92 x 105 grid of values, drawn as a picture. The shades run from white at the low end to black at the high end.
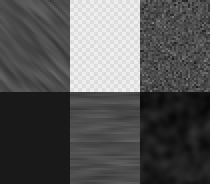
It is made of 2 by 3 panels. Panel 1,1: high, slanting down to the right, faint in contrast. Panel 1,2: very low, checkered, faint in contrast. Panel 1,3: high, fine-grained. Panel 2,1: very high, flat. Panel 2,2: high, streaked across, faint in contrast. Panel 2,3: very high, blotchy, faint in contrast.
